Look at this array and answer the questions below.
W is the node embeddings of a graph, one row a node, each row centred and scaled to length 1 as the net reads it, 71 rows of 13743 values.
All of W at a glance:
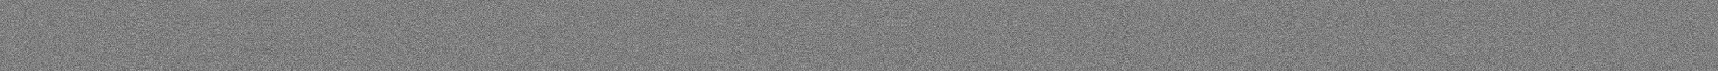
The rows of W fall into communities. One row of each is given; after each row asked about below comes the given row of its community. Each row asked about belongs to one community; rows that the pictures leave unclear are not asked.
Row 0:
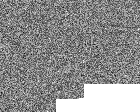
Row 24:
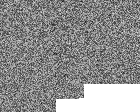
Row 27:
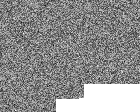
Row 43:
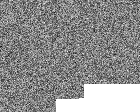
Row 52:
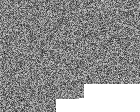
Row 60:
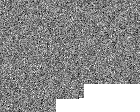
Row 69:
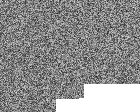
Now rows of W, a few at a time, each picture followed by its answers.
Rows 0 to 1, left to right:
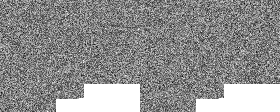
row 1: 24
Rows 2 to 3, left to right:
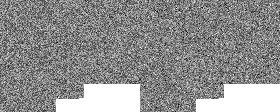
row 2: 27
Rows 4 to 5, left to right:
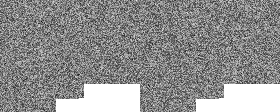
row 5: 52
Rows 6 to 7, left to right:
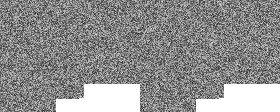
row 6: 27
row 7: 69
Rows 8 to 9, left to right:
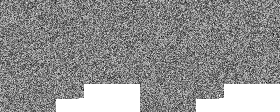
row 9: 0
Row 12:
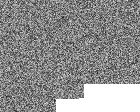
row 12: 52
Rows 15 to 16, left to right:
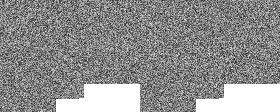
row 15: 69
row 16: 24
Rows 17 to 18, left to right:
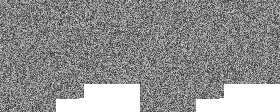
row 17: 0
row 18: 60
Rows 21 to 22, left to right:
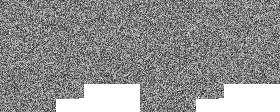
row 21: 24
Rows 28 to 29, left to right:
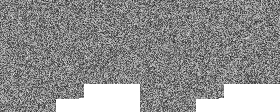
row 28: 0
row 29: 24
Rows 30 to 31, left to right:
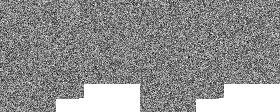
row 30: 43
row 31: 52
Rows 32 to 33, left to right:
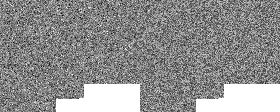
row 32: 27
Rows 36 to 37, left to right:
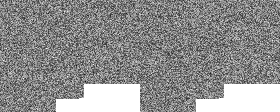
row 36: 27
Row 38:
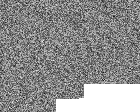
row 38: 60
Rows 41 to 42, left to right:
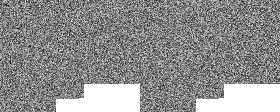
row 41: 52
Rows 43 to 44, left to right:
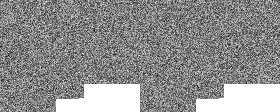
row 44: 0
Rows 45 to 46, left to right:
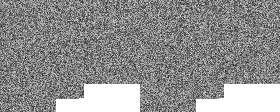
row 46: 0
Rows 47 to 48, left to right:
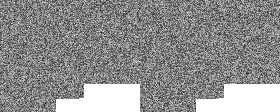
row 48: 52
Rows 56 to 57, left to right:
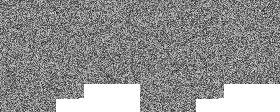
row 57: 27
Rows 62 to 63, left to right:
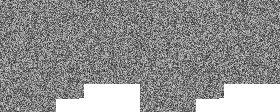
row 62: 60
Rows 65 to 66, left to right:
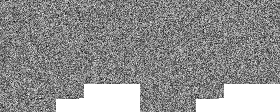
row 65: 52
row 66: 69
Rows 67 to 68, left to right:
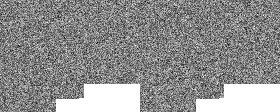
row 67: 69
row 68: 0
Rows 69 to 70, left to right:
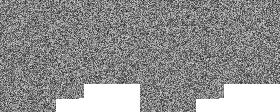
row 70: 24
